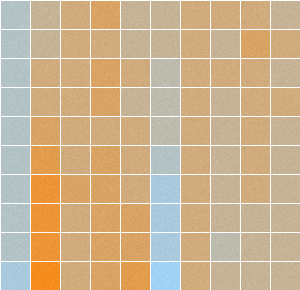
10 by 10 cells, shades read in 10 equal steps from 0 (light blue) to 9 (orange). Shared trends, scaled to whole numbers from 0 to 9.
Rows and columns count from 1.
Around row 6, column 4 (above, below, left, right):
5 6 5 5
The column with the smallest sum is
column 1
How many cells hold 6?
13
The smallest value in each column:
1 4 5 5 4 0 5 3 4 4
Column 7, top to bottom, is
5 5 5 5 5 5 5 5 5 5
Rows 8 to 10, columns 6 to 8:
1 5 4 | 1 5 3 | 0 5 4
